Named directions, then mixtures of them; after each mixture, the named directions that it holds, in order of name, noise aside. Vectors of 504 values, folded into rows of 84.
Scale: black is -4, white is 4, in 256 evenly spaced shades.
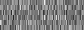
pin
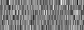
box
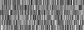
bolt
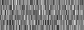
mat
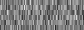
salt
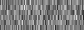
salt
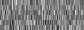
mat, pin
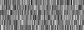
bolt, salt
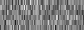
mat, salt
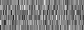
pin, salt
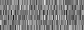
pin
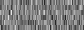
bolt, pin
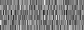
pin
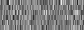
box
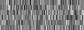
box, salt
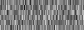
salt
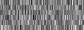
bolt, box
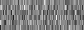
pin, salt
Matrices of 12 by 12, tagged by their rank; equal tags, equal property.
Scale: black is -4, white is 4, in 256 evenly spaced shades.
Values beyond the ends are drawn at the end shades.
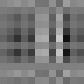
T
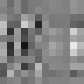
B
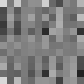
B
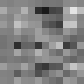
B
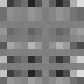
T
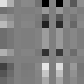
T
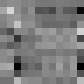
B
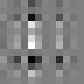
T
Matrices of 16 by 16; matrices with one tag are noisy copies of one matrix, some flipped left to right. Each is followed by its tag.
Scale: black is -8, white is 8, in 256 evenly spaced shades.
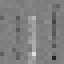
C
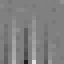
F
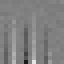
F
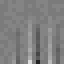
F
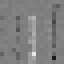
C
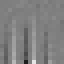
F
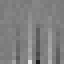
F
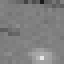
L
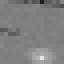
L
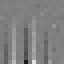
F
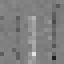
C
